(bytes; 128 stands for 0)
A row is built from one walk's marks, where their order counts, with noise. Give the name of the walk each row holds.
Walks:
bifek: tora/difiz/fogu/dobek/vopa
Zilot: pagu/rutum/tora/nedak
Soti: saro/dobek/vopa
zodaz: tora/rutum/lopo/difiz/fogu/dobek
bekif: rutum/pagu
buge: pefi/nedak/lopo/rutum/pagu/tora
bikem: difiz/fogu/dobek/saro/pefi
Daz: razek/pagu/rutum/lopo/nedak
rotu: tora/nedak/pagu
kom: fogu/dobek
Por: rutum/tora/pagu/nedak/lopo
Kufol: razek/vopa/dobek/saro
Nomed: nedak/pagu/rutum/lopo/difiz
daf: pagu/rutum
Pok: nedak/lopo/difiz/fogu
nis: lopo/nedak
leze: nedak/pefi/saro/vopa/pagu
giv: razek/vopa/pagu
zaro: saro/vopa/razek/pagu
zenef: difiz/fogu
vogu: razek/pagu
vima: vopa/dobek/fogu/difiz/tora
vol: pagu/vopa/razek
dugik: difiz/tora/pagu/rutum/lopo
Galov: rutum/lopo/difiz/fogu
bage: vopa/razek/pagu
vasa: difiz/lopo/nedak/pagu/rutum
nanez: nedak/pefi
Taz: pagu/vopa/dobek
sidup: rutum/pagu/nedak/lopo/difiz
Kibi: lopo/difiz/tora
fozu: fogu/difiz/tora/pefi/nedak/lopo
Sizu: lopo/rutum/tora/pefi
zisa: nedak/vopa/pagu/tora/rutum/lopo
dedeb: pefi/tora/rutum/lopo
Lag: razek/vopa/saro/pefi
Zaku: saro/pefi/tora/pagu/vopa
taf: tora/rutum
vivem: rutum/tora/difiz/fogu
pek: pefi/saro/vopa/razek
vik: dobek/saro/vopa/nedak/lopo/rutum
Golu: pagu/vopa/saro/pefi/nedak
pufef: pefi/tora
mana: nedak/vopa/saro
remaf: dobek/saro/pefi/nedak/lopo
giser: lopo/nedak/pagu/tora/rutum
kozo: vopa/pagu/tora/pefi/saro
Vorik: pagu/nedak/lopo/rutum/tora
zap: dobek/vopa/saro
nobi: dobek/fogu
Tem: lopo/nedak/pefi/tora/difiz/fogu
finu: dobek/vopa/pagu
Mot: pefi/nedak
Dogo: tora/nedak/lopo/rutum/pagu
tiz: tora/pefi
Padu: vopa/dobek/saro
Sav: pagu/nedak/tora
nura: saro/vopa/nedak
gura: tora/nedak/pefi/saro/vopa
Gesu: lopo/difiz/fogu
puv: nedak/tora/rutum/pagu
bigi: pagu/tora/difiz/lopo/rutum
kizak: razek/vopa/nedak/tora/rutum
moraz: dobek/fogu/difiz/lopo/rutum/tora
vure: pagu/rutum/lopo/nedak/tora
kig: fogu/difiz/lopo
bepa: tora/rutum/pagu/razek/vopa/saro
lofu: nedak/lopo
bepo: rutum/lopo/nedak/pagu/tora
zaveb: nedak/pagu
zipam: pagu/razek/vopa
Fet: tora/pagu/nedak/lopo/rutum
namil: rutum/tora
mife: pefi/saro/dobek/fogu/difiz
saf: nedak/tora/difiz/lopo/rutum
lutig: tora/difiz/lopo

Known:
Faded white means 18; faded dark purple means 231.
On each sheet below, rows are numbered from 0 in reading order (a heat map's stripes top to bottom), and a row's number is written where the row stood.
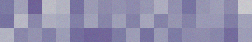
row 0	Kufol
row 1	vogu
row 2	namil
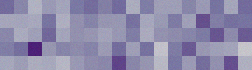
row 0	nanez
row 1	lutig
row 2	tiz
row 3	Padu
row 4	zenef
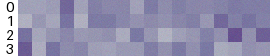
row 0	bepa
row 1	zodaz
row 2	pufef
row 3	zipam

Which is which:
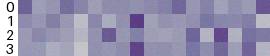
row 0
Sav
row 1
kom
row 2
Kibi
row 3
kig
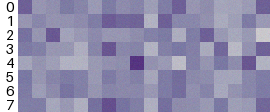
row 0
Vorik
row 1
sidup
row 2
bage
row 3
giser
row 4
bikem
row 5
vure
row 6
Zilot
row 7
lofu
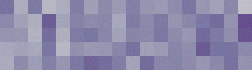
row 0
giv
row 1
rotu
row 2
Dogo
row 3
bifek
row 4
Por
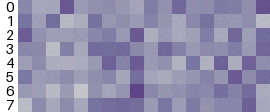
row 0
Fet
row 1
Lag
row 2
Mot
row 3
puv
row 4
vasa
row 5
dedeb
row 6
fozu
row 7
vivem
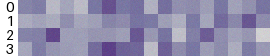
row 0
Pok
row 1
dugik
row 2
vima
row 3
bepo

